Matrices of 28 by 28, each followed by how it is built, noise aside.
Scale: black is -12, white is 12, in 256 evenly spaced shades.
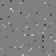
sparse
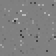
sparse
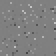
sparse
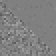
lower triangular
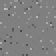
sparse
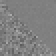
lower triangular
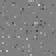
sparse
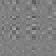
low rank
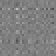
low rank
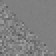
lower triangular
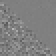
lower triangular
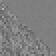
lower triangular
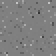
sparse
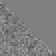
lower triangular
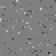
sparse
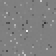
sparse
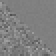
lower triangular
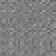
low rank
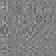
low rank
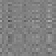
low rank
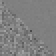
lower triangular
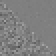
lower triangular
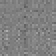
low rank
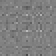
low rank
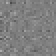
low rank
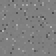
sparse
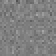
low rank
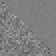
lower triangular
